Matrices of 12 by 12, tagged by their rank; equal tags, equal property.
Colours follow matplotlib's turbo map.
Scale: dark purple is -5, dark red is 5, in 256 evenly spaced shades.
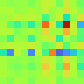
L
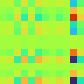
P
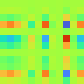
P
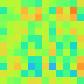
L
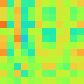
L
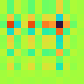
P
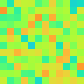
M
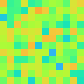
M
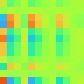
P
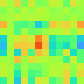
L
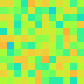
M
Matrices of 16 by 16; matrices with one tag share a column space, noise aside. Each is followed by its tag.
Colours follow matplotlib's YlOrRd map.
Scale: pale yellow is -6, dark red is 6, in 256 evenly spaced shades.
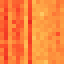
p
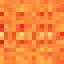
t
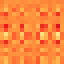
t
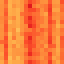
p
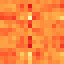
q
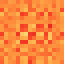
t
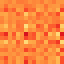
t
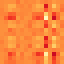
q
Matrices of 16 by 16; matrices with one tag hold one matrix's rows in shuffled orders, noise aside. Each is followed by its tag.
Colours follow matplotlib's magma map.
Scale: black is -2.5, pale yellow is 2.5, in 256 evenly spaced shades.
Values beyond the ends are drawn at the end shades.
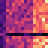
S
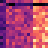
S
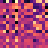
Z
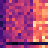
S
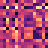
Z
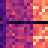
S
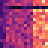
S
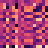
Z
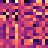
Z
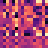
Z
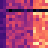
S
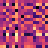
Z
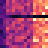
S
